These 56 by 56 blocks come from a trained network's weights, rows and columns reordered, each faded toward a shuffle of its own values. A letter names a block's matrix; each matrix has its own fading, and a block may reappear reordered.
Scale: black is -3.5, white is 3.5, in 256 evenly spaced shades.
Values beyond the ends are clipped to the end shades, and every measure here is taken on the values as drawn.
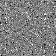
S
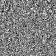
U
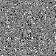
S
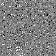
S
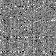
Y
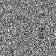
U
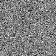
U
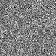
U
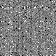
Y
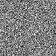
U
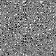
S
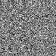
U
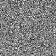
U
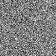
U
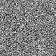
U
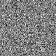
U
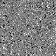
S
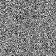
U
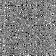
Y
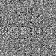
U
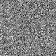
U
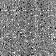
Y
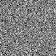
U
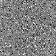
S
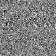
U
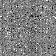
Y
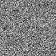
U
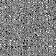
Y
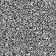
U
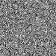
U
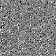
S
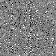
S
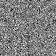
U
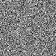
U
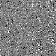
S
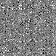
Y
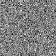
U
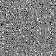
S
